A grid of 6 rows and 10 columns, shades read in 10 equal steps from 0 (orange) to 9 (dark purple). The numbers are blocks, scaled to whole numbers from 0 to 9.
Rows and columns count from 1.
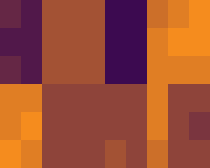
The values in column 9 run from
0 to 5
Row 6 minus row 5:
-1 1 0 0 0 -1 0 1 0 -1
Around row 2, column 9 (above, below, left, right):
1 1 1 0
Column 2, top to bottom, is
8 8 8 1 0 1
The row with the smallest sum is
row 6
